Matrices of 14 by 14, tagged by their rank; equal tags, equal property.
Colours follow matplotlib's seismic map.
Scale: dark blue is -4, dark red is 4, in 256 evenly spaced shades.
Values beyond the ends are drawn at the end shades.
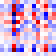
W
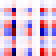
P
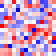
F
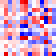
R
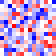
F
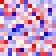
F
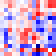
R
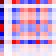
P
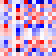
W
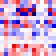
R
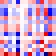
W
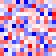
F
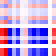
P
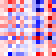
W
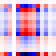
P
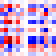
W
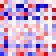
R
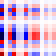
P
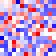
F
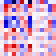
W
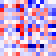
R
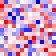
F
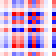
P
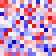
F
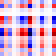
P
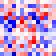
R
